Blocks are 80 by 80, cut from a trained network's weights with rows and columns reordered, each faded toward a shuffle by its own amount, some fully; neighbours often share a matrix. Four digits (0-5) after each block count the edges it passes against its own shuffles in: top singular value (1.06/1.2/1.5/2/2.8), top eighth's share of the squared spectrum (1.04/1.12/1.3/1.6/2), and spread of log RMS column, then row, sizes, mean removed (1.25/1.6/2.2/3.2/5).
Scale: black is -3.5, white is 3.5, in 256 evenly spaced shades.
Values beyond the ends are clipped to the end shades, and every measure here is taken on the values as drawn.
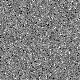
0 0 0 0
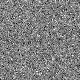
0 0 0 0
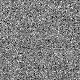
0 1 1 0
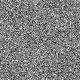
0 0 0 0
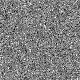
0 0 0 0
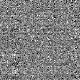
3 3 3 0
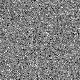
0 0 0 0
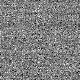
2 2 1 0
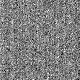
2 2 0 1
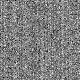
2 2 0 1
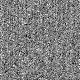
2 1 0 0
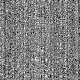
3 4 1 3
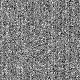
2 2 0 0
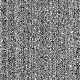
3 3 1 2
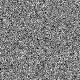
1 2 1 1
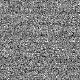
2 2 2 0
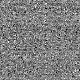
2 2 2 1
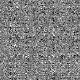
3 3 3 1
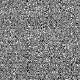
2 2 2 0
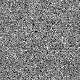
1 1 1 0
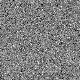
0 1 1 0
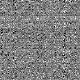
2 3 3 1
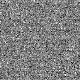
1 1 1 0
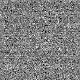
2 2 2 1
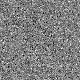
0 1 0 0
